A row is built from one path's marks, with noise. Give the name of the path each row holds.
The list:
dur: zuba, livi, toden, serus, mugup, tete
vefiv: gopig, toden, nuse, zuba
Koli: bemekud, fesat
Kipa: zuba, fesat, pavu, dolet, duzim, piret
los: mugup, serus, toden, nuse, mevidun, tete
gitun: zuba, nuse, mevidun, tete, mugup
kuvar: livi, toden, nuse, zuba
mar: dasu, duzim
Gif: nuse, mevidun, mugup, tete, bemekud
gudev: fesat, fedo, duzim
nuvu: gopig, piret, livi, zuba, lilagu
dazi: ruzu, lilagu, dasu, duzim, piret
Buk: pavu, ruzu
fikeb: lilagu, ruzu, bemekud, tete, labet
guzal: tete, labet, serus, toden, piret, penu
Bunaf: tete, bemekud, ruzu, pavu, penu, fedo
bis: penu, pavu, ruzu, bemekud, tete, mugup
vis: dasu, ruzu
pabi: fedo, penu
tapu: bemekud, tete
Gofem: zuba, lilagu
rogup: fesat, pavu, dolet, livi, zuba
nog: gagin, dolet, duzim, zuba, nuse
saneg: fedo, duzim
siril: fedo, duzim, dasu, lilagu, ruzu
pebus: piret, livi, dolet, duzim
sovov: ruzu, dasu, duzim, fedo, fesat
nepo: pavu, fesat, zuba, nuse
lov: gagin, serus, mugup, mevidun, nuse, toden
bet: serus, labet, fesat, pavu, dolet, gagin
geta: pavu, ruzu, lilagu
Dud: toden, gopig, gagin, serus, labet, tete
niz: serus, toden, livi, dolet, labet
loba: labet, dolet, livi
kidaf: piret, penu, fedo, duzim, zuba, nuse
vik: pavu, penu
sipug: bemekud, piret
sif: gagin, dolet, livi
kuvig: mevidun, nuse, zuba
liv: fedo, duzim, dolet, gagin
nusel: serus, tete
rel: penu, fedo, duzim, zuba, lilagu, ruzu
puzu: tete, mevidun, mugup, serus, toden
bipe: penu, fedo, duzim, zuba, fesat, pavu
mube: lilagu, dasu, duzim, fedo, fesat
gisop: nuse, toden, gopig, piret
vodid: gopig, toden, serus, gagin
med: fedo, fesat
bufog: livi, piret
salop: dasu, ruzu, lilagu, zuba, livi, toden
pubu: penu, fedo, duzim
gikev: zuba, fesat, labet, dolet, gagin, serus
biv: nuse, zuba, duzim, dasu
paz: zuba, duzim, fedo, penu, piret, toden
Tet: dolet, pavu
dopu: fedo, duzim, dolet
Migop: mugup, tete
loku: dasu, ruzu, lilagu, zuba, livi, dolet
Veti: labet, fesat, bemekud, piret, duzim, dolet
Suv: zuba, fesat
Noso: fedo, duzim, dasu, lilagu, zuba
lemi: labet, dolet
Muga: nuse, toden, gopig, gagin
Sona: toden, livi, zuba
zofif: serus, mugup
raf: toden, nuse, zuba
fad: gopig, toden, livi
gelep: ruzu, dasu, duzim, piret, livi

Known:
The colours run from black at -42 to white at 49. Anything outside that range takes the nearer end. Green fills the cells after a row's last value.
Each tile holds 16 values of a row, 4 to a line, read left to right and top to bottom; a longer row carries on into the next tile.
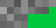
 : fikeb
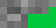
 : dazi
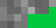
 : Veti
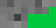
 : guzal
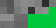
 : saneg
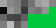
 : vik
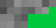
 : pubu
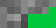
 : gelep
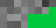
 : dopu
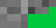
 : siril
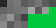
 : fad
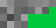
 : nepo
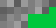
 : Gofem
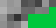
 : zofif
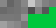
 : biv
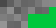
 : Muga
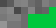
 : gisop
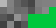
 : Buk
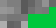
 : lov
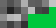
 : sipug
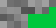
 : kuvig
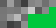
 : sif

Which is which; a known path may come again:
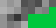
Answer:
zofif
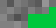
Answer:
guzal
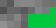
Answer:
paz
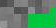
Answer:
gisop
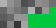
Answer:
Tet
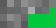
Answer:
nuvu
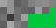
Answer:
nepo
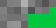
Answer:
mube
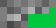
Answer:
pebus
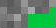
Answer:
Veti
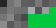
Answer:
fad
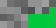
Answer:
kuvig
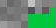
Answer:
biv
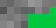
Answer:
kidaf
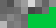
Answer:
mar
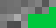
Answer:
liv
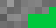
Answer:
loku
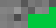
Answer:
dur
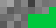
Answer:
geta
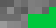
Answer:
vefiv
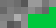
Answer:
nog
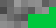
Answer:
pubu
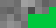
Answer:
Noso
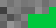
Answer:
bipe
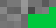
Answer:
siril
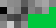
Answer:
vik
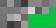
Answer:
sif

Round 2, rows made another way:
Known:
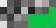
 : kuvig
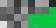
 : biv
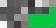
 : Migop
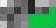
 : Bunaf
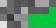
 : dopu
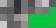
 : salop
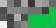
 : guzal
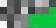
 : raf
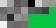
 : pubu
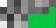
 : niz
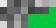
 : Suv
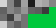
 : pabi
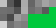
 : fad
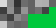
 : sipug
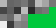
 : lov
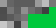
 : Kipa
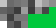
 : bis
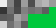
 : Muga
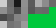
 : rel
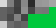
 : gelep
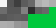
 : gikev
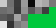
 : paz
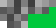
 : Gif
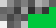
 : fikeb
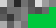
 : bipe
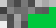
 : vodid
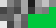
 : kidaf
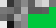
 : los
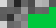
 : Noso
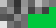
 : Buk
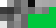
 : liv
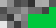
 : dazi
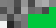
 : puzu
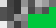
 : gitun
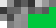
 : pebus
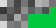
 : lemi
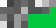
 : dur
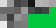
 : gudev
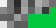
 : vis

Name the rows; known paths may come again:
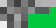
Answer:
vodid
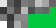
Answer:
vefiv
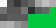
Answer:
gikev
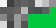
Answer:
dur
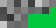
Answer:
vik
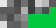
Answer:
tapu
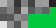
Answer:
biv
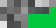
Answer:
nusel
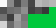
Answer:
med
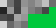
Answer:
gisop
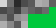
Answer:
loku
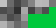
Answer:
rogup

